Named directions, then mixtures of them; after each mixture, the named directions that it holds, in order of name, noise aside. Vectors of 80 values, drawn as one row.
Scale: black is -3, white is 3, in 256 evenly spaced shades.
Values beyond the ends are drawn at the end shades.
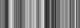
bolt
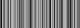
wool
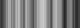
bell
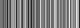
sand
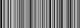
wool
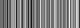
sand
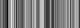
bolt, sand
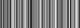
sand, wool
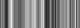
bolt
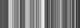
bell, bolt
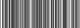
wool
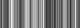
bolt, wool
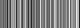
sand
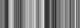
bolt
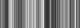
bolt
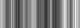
bell, bolt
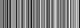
sand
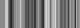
bolt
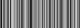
sand, wool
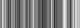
bell, wool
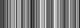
bell, sand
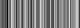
bolt, sand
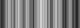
bell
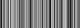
wool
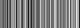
sand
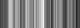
bell, bolt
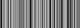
wool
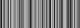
wool
